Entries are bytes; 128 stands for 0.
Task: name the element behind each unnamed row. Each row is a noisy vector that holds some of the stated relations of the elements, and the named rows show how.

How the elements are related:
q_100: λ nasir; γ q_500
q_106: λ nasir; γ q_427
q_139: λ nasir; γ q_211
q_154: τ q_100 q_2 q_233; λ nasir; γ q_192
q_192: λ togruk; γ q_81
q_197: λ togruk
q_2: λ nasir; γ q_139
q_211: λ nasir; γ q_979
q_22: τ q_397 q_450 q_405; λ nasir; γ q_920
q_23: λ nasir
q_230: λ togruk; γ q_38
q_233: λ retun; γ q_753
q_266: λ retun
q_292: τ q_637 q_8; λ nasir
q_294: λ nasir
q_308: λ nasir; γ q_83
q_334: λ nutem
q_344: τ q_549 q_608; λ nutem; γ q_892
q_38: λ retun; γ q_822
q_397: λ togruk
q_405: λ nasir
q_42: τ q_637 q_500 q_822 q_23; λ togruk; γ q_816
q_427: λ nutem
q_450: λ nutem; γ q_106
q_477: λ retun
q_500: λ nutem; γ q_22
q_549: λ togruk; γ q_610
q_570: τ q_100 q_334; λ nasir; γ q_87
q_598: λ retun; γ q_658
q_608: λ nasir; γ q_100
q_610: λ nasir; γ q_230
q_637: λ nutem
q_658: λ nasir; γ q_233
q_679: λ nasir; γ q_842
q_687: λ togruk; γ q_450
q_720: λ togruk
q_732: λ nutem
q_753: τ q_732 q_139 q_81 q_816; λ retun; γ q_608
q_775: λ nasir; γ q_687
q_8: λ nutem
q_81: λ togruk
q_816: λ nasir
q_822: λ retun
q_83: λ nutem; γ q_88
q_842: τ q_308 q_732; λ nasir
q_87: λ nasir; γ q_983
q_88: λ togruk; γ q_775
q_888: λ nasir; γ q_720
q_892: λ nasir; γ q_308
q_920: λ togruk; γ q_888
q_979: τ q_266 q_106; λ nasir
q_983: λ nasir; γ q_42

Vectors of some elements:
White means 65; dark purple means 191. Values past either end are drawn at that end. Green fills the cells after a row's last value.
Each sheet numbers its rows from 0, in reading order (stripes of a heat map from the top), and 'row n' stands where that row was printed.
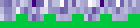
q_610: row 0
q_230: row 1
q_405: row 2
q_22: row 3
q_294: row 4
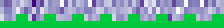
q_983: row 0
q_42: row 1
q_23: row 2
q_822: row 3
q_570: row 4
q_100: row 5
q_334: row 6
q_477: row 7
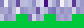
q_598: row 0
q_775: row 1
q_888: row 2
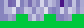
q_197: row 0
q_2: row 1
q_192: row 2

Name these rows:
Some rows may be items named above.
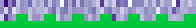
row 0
q_42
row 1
q_154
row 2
q_292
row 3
q_892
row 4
q_8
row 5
q_658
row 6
q_816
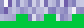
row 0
q_23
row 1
q_106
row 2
q_38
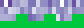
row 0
q_266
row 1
q_920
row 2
q_842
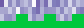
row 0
q_233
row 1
q_292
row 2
q_2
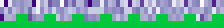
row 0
q_450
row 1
q_500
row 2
q_477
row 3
q_549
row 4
q_308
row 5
q_608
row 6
q_888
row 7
q_753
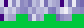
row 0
q_83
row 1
q_106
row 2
q_344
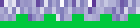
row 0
q_100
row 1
q_81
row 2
q_842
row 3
q_816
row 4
q_397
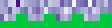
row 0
q_775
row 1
q_139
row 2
q_427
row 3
q_979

